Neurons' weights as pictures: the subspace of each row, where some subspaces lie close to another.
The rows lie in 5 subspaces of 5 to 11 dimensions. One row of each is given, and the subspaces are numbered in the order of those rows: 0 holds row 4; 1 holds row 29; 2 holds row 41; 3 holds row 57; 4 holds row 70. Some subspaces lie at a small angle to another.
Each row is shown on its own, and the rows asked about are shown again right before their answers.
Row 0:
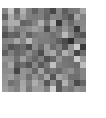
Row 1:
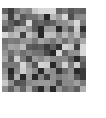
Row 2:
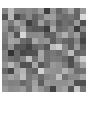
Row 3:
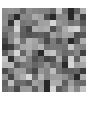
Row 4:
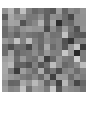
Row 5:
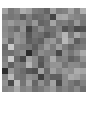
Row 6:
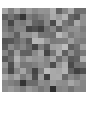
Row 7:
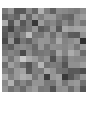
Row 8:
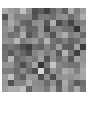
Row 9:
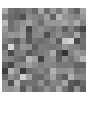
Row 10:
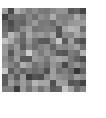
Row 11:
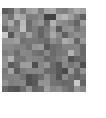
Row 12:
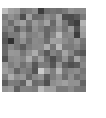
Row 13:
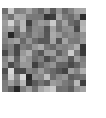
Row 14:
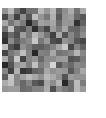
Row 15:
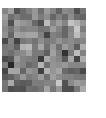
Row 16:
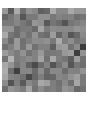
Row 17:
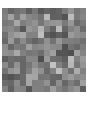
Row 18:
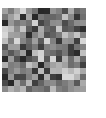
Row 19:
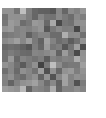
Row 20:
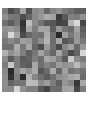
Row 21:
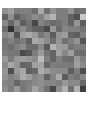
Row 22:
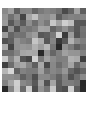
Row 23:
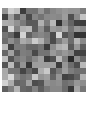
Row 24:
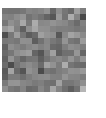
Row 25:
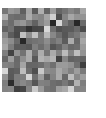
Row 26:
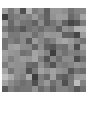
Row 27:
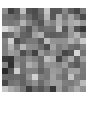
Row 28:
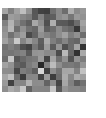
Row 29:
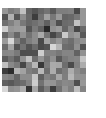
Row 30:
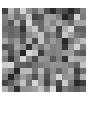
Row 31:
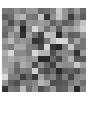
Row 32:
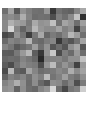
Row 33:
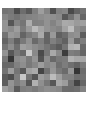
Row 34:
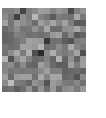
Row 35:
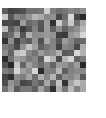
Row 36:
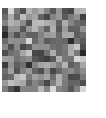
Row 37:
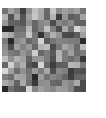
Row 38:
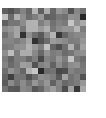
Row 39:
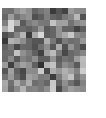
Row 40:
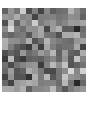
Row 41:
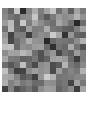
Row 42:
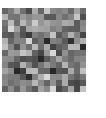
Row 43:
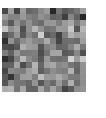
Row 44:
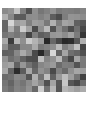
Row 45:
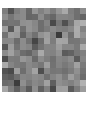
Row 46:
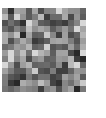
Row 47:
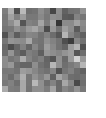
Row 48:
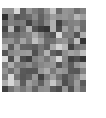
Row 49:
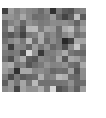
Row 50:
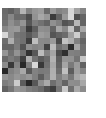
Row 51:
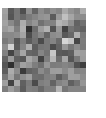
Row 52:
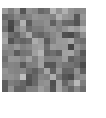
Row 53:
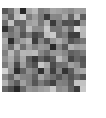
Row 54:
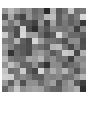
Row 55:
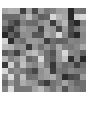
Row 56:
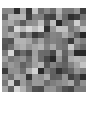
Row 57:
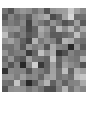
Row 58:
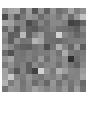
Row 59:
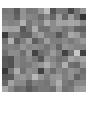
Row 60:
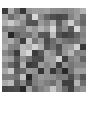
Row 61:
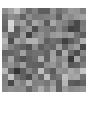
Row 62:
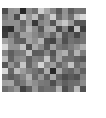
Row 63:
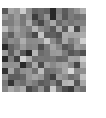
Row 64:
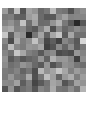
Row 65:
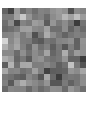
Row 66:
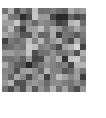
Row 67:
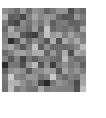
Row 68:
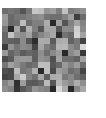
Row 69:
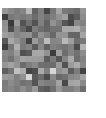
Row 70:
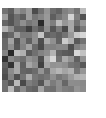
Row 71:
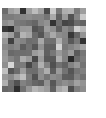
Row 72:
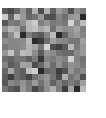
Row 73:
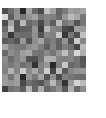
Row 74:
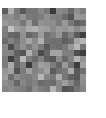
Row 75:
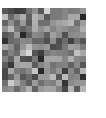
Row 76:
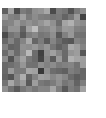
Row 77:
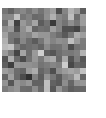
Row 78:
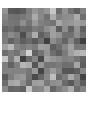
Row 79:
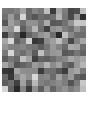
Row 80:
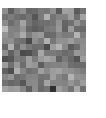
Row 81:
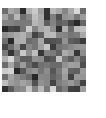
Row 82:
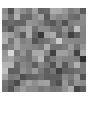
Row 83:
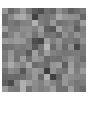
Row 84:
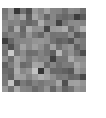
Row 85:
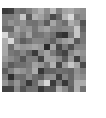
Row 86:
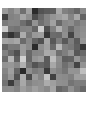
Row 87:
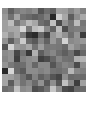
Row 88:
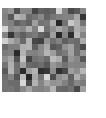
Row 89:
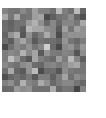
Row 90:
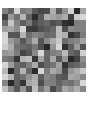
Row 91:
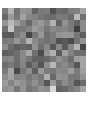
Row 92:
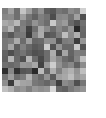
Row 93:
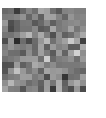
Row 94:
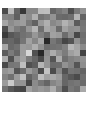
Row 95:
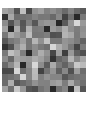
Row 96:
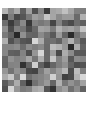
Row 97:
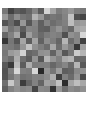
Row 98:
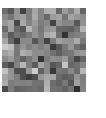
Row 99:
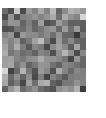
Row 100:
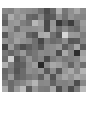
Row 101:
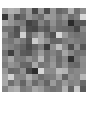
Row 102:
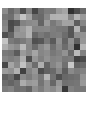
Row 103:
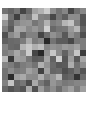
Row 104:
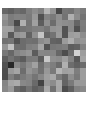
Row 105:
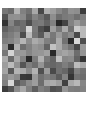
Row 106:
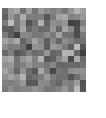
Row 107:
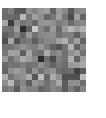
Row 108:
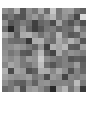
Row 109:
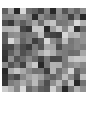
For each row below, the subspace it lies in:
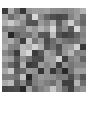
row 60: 3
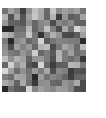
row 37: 1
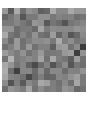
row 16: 3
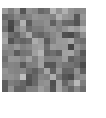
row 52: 3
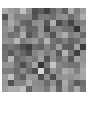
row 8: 0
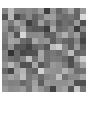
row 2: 1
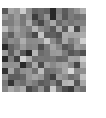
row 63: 4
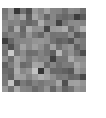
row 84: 4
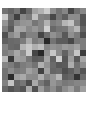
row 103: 2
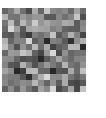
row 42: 2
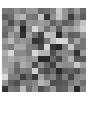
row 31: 2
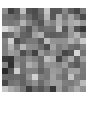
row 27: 1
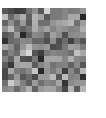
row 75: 4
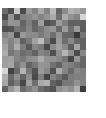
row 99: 3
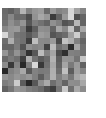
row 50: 3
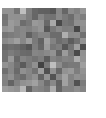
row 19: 0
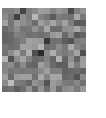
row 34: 2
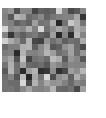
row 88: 3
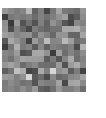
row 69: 2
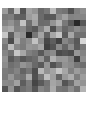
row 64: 2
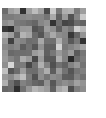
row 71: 1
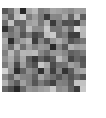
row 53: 1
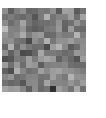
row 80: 1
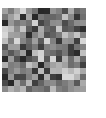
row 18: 2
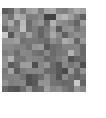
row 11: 3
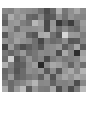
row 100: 1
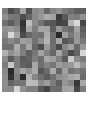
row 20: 3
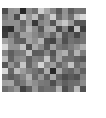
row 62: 3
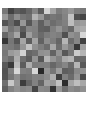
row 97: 4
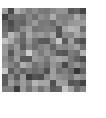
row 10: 4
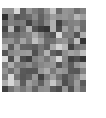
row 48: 4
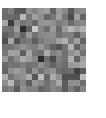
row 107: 2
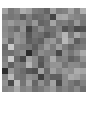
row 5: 4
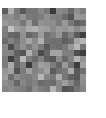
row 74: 4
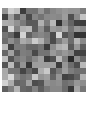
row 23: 4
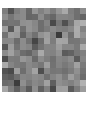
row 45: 1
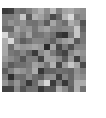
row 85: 3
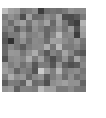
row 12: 3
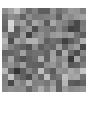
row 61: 2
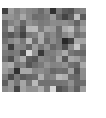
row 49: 4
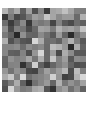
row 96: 3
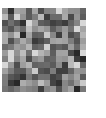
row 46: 1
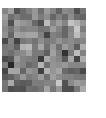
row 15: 3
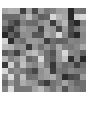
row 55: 3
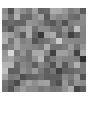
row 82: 0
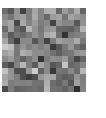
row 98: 2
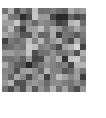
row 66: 3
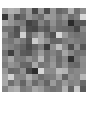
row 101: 0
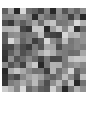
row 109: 2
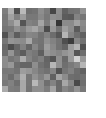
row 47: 0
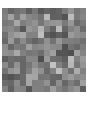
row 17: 3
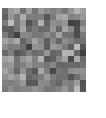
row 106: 3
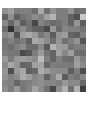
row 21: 0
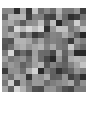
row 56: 4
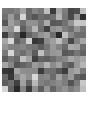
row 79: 1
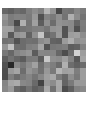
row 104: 2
